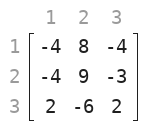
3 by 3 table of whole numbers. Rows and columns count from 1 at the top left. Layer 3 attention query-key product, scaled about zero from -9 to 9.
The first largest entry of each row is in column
2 2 1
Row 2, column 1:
-4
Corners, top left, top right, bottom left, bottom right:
-4 -4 2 2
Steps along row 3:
down up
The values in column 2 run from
-6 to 9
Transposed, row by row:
-4 -4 2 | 8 9 -6 | -4 -3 2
